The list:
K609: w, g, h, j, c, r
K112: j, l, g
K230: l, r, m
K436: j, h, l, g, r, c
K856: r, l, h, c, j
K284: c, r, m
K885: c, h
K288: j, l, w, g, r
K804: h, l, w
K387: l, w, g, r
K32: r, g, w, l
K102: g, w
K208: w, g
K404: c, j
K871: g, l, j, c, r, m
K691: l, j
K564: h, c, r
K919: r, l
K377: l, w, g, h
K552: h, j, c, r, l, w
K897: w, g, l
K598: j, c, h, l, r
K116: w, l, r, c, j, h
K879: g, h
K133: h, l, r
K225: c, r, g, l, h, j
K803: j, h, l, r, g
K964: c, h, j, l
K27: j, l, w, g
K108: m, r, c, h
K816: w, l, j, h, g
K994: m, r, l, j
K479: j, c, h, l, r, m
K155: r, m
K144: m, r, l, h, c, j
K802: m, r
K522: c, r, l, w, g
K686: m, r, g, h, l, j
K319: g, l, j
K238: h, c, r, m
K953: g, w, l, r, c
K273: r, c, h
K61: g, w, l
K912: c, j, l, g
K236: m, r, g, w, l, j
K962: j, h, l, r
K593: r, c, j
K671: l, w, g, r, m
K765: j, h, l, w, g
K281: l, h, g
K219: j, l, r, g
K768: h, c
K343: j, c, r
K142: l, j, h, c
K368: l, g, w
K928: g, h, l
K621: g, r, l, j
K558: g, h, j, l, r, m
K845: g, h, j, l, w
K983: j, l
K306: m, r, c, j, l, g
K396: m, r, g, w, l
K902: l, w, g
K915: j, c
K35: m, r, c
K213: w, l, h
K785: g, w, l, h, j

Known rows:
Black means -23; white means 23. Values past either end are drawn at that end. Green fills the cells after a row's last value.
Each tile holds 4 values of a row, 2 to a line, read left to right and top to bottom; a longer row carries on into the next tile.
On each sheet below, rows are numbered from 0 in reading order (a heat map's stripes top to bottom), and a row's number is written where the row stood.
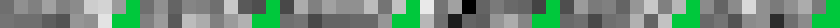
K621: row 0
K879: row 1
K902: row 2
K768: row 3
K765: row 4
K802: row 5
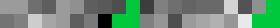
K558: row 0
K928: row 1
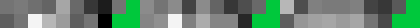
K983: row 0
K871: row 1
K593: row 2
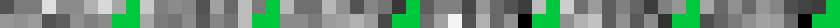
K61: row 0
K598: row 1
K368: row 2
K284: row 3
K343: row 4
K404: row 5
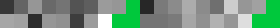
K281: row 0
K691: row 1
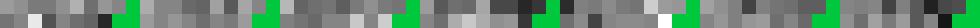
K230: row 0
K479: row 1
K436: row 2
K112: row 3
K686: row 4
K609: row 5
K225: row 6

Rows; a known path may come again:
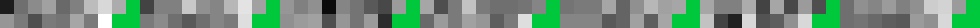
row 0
K816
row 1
K236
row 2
K238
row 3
K35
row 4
K133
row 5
K885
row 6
K621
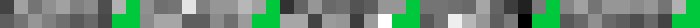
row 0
K27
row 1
K953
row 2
K281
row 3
K983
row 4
K288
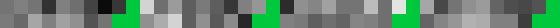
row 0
K897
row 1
K343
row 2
K804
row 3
K306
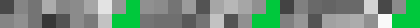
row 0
K32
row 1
K962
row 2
K928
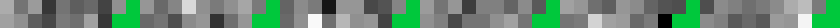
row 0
K564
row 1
K802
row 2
K155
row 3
K856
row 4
K558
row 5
K919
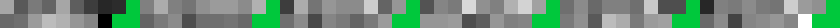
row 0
K912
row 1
K671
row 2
K377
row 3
K61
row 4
K879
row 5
K686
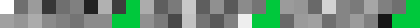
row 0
K915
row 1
K108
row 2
K102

